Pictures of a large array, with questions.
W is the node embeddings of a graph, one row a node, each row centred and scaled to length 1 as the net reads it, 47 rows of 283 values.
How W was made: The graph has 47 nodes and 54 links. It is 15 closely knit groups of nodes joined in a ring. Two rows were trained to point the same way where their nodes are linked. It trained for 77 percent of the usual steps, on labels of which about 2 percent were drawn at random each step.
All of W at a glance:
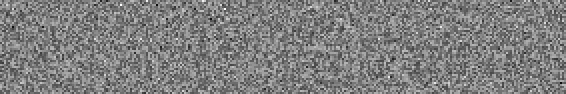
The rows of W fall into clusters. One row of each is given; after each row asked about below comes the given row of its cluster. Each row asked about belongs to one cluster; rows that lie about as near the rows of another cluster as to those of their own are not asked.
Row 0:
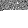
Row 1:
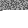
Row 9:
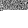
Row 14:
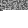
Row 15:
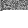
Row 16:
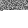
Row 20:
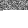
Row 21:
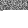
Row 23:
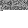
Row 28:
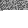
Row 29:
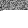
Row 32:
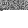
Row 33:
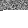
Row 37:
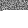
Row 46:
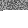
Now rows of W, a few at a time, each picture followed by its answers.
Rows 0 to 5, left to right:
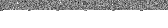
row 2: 21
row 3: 23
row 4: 15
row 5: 33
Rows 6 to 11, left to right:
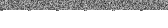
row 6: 20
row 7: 29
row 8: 14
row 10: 9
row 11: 32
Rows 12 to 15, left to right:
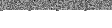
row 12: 46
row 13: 15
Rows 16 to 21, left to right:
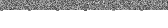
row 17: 21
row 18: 16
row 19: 0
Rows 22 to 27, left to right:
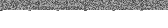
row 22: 1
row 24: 23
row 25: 0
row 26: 16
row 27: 28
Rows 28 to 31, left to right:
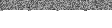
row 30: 37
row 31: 46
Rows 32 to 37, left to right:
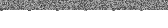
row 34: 14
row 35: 28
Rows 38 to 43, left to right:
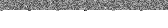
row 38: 37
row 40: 28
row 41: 32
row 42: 20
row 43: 1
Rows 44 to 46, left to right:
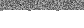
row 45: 33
